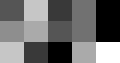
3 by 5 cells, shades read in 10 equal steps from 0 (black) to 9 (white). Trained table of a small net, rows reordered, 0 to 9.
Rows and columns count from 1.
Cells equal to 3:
2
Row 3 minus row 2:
2 -4 -3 2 9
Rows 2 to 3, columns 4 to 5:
4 0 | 6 9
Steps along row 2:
up down up down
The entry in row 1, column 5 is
0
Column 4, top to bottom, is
4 4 6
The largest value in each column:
7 7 3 6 9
